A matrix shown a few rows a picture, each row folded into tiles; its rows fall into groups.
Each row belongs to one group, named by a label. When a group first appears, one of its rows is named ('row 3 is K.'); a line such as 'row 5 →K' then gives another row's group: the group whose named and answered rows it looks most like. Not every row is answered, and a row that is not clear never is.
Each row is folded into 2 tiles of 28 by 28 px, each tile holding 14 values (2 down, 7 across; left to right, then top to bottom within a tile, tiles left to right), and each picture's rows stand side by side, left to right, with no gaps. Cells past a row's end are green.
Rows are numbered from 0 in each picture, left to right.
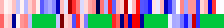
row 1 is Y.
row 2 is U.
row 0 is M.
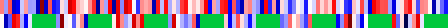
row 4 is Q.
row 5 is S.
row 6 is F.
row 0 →Q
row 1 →Y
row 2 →Y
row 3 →Y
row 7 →M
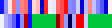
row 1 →M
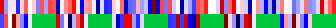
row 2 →Q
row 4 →M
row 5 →F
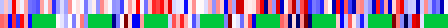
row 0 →U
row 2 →F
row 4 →Y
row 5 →U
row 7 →M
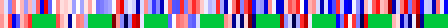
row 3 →F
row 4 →U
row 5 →M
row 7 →U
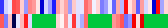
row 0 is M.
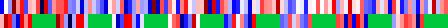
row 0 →Y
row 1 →M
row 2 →Q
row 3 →Y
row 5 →S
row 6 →U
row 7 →S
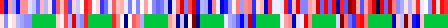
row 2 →M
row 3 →U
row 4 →U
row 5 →Y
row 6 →Y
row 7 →F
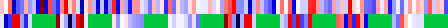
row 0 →Q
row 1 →M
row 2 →Q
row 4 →M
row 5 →S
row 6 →U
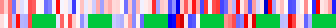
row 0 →S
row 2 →Q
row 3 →F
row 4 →Y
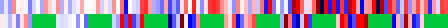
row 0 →U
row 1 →Q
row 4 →Y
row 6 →Y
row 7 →F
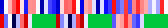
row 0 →M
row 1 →M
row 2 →F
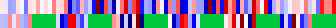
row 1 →Q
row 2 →U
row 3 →Q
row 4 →S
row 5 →F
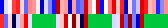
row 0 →M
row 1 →S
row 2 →S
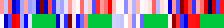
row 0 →Q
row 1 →F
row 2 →Q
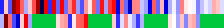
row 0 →Y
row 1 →Y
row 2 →Q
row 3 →U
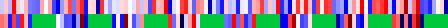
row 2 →F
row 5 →F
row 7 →U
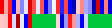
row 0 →S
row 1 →Q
